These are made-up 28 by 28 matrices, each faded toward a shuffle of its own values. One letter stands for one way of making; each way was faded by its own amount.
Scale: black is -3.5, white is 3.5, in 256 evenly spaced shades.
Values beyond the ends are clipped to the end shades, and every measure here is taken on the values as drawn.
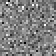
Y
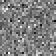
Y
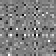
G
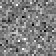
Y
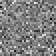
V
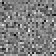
V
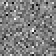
V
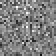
V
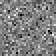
Y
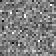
Y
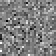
Y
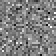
V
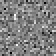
Y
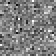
V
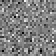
V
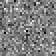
Y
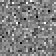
Y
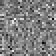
V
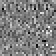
V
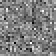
V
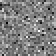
Y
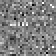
V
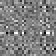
G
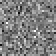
V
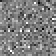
V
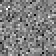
Y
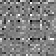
G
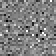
V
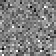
Y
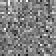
V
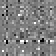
G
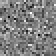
V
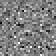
V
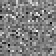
V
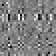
G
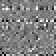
G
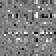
G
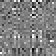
G
